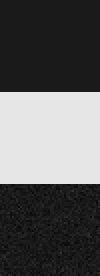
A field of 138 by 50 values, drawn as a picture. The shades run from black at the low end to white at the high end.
It is made of 3 by 1 panels. Panel 1,1: very low, flat. Panel 2,1: very high, flat. Panel 3,1: very low, fine-grained, faint in contrast.
